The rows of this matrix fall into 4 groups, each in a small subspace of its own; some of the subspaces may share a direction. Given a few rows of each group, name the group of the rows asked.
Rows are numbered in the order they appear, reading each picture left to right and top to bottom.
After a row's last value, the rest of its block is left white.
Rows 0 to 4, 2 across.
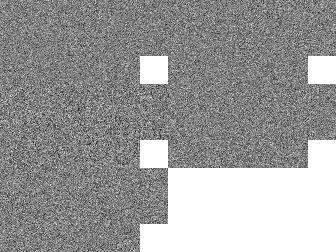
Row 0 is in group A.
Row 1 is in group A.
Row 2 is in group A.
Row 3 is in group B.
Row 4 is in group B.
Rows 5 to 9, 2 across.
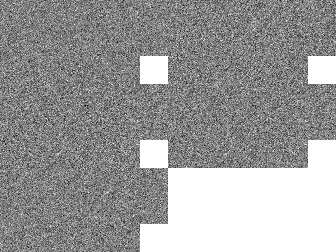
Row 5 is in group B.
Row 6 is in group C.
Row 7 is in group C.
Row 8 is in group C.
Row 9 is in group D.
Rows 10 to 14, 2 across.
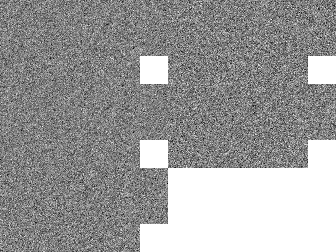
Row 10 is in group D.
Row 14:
C
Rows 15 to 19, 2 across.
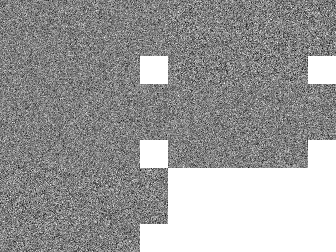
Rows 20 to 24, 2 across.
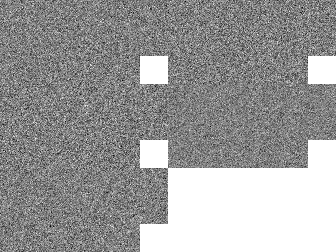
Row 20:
A
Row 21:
B
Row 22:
C
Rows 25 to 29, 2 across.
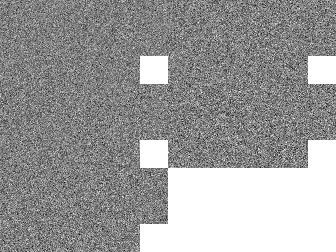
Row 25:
C
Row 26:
C
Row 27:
B
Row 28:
A
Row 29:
B
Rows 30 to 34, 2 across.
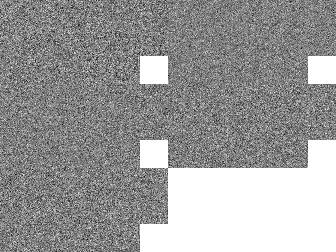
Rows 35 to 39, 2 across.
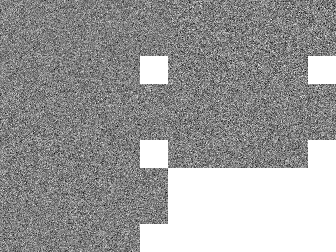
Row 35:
B
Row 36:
A
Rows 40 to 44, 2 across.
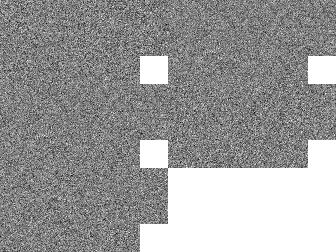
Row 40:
A
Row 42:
D
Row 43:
C
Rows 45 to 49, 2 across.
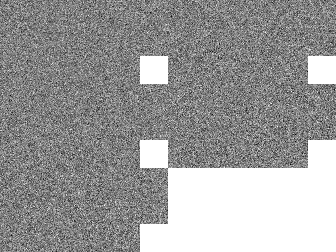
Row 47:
B
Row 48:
A
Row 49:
A
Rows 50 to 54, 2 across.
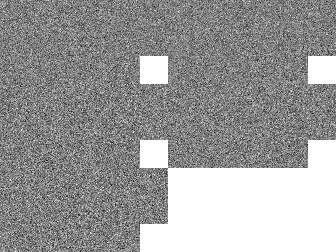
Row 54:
A
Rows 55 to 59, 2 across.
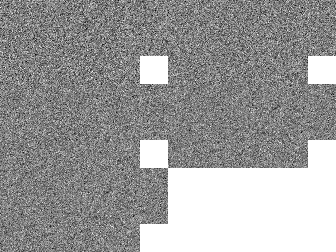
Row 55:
C
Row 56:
B
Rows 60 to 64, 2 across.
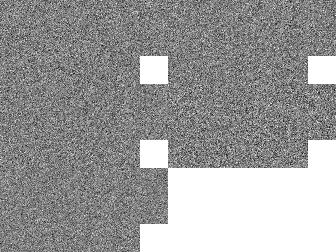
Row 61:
C
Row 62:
C
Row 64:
D
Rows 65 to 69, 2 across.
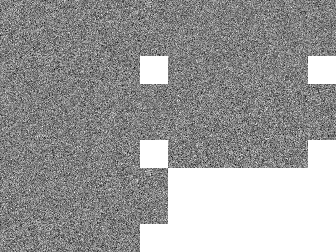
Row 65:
B
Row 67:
D
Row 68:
B
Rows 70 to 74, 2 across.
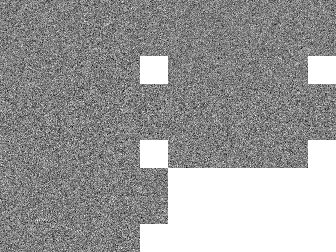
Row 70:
C
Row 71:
D
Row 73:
C
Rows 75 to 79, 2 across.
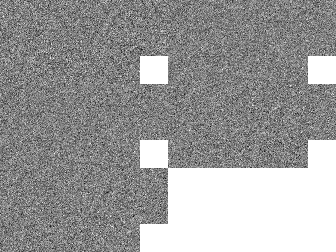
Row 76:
B
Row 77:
B
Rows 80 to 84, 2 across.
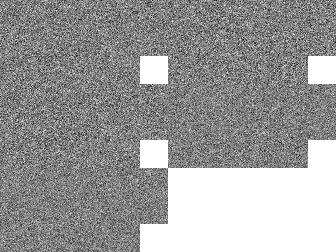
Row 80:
B
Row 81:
A
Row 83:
C
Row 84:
B
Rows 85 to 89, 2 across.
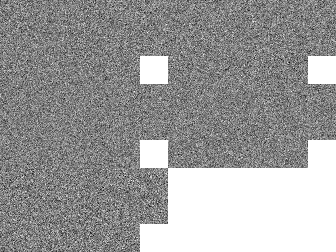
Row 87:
B
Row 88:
B
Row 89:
A
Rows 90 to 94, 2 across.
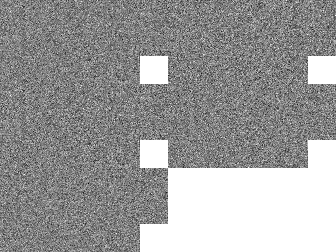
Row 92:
A
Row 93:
A
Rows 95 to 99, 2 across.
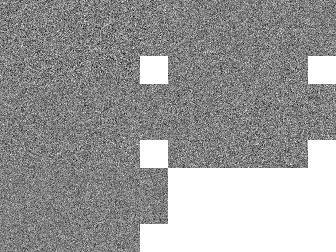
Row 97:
C
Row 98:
A
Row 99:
B
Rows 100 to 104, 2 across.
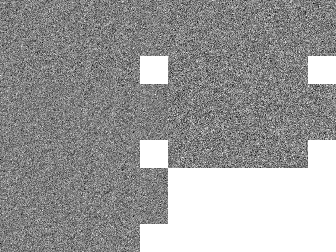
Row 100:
D
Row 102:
C
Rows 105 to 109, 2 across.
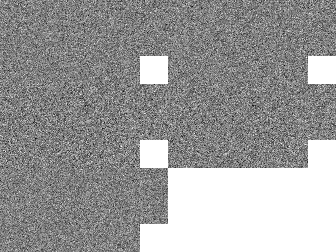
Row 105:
A
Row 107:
C
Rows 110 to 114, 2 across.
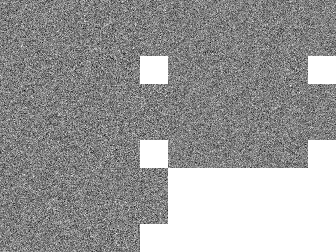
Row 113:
C
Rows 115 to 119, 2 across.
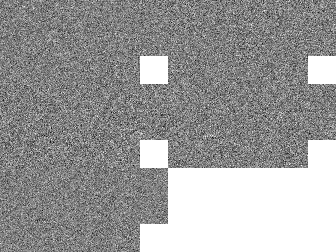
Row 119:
D
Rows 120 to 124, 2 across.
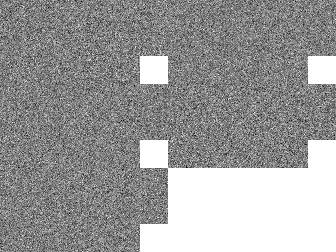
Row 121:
C
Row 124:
C
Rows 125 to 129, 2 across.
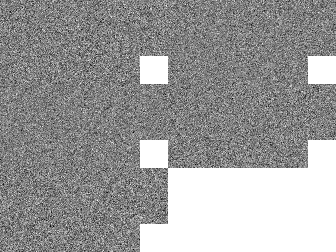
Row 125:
A
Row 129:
D
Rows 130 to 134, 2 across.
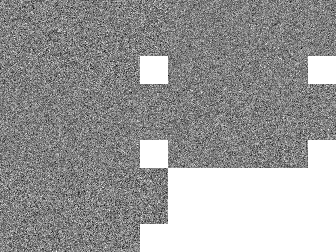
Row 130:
A
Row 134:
A
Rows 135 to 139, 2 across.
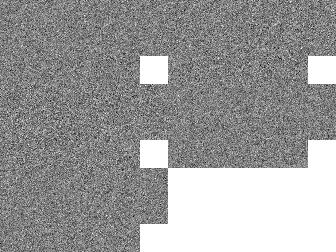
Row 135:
C
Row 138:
B
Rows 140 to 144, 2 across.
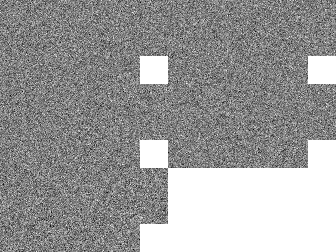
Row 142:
A
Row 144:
D
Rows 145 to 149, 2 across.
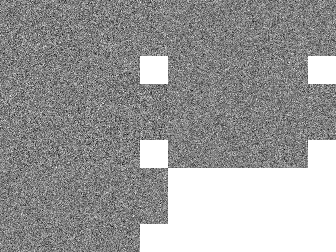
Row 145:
B
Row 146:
C
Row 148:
A
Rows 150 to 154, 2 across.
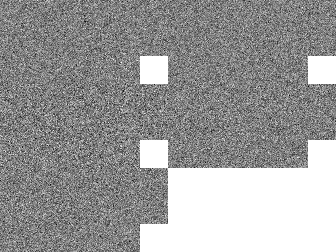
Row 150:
C
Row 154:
B
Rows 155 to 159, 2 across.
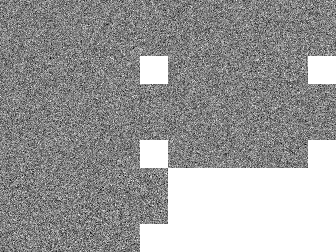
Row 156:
B
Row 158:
C
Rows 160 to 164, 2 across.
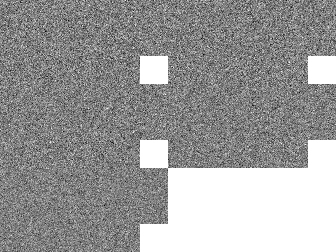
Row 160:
C
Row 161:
C
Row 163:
C
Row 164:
A
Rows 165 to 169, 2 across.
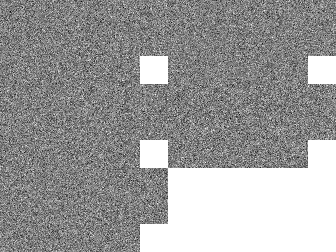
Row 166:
A
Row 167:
C
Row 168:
B
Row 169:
A
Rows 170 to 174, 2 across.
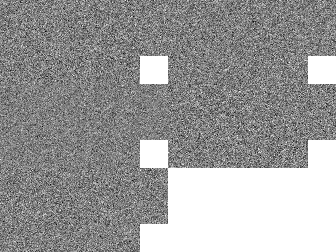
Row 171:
C
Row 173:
A
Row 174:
B
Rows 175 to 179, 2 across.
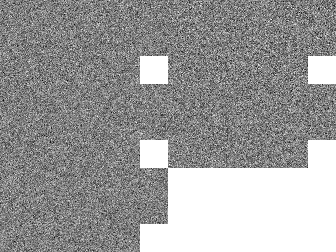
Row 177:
D
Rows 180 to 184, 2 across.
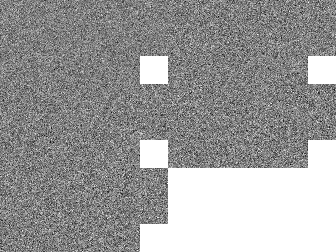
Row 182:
D
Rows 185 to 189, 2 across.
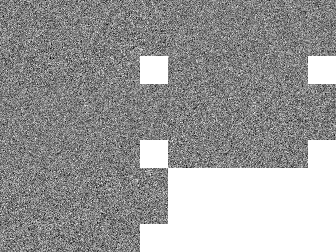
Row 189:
B
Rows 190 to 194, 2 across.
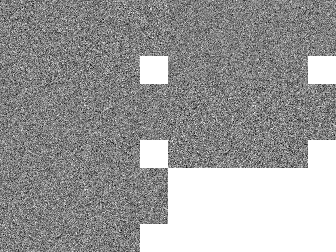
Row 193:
C
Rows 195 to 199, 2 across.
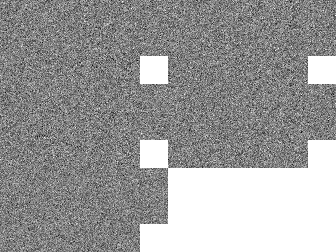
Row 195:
C
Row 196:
C
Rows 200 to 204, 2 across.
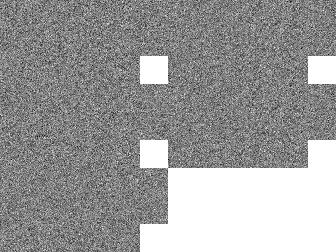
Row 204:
B
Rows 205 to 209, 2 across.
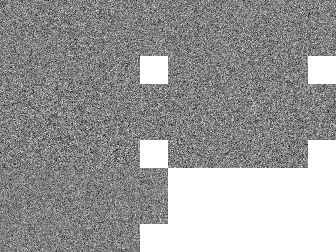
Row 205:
A
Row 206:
B
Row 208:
C
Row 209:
B
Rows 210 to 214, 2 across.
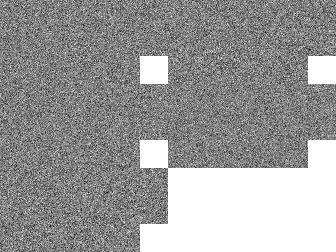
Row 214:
D
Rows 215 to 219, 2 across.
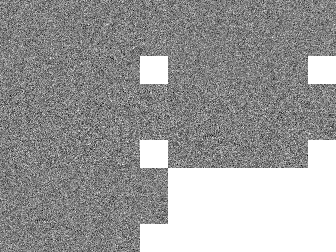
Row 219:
D
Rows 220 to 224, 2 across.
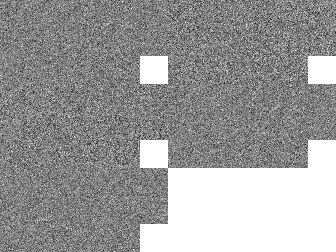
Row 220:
C
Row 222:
A
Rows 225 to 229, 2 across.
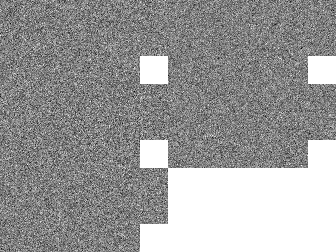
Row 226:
D
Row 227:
B
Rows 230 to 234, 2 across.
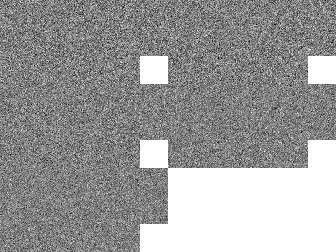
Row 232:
C
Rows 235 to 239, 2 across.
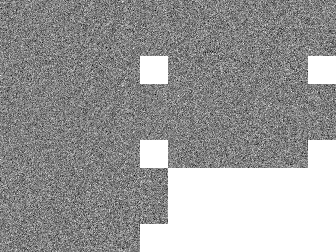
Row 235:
C
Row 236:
D
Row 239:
B
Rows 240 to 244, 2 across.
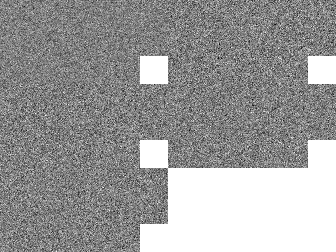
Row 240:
A
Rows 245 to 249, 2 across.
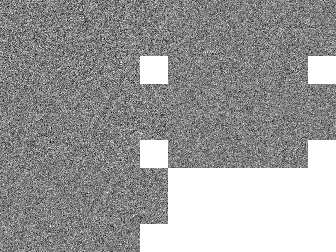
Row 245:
C
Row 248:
A
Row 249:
D
